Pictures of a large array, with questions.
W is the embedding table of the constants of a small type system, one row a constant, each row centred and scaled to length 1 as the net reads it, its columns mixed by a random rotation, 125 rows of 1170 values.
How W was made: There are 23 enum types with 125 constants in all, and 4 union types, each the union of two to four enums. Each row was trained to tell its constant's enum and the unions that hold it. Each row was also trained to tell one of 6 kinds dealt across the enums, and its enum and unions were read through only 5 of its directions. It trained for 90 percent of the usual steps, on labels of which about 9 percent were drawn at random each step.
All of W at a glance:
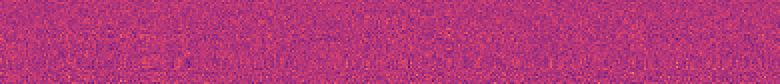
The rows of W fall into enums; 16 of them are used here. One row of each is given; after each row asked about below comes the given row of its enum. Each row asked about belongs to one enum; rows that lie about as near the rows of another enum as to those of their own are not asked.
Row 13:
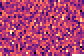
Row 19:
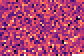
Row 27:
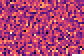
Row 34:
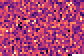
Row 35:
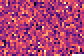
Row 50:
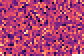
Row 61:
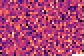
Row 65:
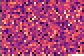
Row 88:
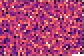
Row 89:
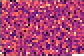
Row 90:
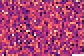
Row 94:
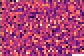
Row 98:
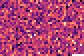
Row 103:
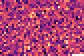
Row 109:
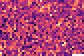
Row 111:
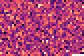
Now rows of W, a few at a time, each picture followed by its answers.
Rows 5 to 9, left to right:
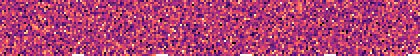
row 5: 50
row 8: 109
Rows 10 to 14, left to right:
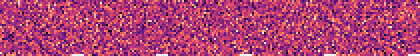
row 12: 103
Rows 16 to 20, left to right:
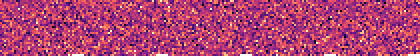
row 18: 35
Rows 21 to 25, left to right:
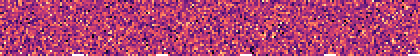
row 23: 103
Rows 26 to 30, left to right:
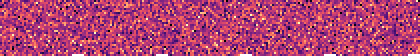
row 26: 98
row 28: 88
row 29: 35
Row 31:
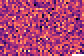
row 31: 88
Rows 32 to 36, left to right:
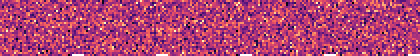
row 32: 34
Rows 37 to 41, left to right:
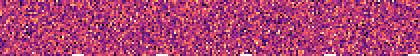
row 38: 94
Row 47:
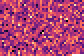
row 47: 19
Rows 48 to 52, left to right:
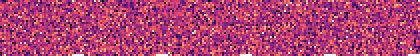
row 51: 89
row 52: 19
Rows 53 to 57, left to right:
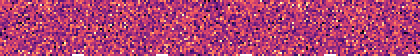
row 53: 109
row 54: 89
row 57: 35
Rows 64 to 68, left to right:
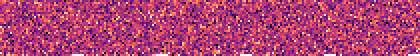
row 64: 89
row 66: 109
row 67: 94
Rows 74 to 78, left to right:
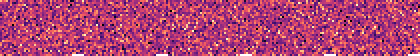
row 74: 19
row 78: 65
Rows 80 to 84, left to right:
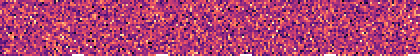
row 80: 88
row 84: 65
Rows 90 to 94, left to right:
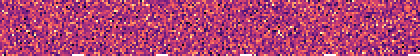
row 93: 90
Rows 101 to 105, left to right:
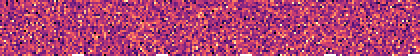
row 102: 88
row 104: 19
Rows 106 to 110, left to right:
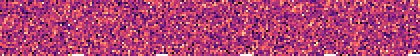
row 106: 65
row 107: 35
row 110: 109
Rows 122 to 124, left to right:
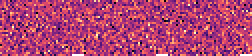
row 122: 94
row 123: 103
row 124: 65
